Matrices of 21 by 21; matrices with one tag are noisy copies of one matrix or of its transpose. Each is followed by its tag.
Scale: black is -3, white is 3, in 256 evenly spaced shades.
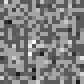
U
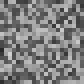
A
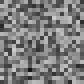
U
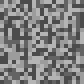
U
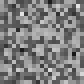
A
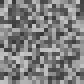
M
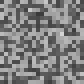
U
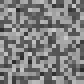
U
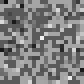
M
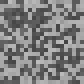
M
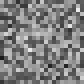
A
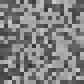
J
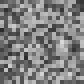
J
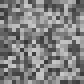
J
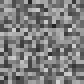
U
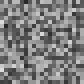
U
